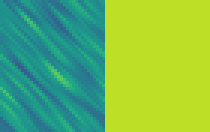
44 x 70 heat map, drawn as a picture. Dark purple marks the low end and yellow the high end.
The table splits into one row of 2 panels. Panel 1,1: middling, slanting down to the right. Panel 1,2: very high, flat.
